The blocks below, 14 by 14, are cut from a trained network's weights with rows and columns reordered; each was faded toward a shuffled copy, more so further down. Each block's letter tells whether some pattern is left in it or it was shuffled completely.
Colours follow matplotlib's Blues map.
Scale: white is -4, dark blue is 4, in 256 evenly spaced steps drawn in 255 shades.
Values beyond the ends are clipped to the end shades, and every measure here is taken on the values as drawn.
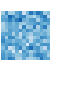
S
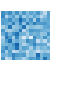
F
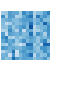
S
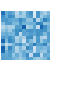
S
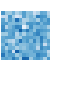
F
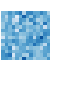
F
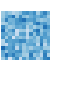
F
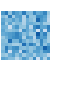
S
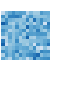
F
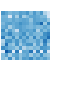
S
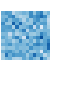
F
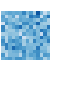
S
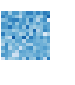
F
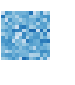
S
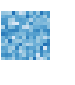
F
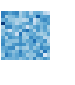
F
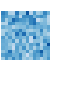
F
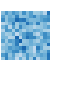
F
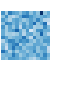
F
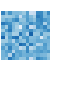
S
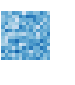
F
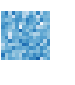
F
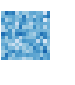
F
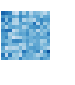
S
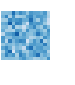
S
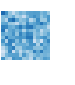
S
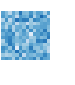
F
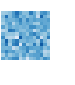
S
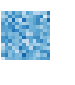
S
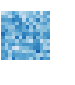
F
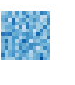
F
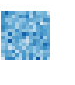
F
